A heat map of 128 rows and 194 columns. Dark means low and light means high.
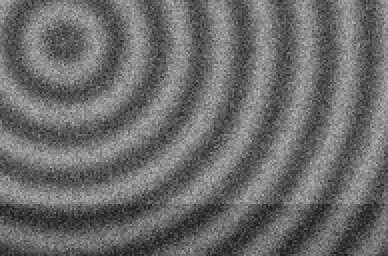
On average the colour sits 40% of the way up the scale. The halves do not mirror each other. The top part is higher, up to a seam about 80% of the way down. Concentric rings centre on the top left.
